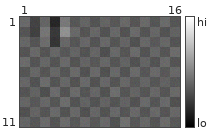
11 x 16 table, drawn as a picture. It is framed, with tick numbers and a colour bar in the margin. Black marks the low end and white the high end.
Odd patch: rougher, in the top left. Roughest part: top left. Slope: none. Grain: checkered. Histogram: heavy tails on both sides.
